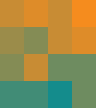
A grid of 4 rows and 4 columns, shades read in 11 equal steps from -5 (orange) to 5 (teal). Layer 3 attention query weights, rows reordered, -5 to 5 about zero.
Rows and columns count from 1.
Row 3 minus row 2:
1 -3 4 5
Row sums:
-15 -8 -1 12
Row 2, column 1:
-1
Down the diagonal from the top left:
-3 0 1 1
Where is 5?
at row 4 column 3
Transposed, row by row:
-3 -1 0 3 / -4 0 -3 3 / -3 -3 1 5 / -5 -4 1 1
